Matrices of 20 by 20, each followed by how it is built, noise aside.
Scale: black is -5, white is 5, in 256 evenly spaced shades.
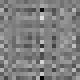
low rank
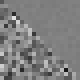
lower triangular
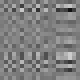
low rank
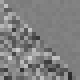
lower triangular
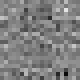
low rank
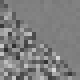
lower triangular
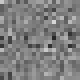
low rank
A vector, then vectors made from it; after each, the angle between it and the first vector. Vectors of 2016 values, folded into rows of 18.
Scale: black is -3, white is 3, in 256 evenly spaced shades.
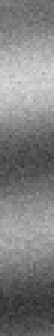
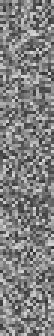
orthogonal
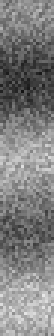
nearly opposite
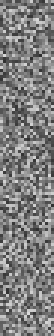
orthogonal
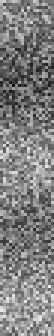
partly opposed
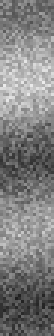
nearly parallel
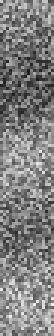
partly opposed
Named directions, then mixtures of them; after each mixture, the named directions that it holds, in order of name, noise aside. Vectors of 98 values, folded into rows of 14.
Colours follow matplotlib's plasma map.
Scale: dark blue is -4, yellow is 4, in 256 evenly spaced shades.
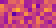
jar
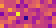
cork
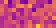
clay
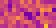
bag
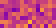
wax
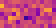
bag, cork, jar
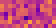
cork, jar, wax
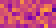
bag, jar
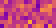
clay, jar, wax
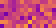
wax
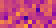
cork, jar, wax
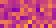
wax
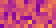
clay, jar, wax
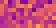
clay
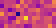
cork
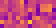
bag, jar, wax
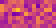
jar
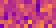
clay, jar, wax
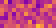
clay, jar, wax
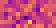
clay, cork, wax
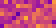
clay, cork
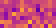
wax
